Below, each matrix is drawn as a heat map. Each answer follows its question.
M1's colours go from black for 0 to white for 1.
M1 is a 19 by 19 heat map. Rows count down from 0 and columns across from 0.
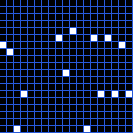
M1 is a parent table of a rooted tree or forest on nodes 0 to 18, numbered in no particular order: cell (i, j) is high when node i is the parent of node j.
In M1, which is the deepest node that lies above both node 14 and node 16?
13
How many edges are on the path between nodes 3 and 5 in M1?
2
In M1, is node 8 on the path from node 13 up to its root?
no
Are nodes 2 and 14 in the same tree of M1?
yes
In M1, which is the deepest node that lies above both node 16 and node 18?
13
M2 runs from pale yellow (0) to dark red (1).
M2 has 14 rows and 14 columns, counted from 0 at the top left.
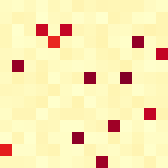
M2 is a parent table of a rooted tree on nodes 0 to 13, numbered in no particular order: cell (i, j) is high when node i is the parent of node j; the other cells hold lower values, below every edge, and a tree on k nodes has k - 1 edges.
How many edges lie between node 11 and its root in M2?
2
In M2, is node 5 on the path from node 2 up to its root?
no
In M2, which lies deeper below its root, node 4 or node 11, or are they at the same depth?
the same depth
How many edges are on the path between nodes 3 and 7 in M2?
3
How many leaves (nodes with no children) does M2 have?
4
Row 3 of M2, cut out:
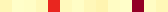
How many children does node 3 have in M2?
2
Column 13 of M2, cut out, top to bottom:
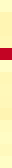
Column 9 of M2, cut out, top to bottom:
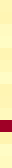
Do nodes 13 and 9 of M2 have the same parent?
no
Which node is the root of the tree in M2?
2
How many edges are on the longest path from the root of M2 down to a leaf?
7
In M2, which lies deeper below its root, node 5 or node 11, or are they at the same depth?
node 11
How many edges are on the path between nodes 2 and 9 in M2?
5
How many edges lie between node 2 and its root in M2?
0
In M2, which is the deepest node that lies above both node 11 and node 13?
3
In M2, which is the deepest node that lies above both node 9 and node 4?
3
